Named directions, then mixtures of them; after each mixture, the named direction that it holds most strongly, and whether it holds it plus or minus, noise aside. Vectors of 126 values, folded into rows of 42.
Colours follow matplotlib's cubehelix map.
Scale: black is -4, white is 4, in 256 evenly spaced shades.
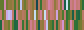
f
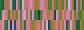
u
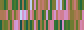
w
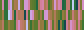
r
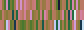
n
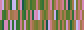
u, minus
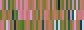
n, plus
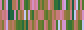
r, minus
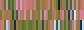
n, plus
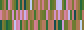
w, plus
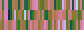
r, minus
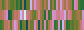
w, plus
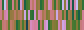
r, minus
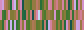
u, minus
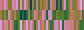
w, minus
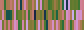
f, minus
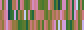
r, minus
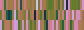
f, minus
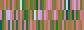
f, plus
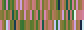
n, plus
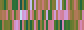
w, plus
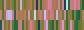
f, plus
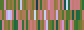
f, plus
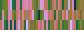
u, plus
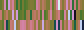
n, minus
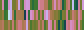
r, plus
